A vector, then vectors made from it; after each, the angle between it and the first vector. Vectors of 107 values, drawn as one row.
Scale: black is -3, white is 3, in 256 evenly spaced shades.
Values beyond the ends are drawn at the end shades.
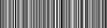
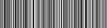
partly aligned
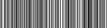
partly opposed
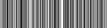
partly opposed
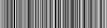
nearly opposite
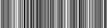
orthogonal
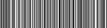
orthogonal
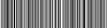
nearly opposite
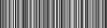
nearly parallel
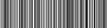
orthogonal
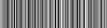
nearly opposite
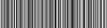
nearly opposite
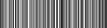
nearly parallel
